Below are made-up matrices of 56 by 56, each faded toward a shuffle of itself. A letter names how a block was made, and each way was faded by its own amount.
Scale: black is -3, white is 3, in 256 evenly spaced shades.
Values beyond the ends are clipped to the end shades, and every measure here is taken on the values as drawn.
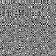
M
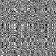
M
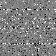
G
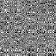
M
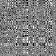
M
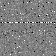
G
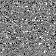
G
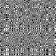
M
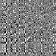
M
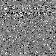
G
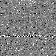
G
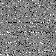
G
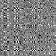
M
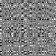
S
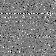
G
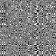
M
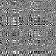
S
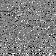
G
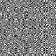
M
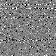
G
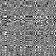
S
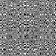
S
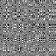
S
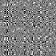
M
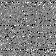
G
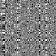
M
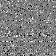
G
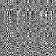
S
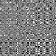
S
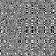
M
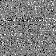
G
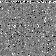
G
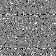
G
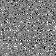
G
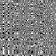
M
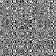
M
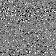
G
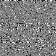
G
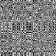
M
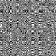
M
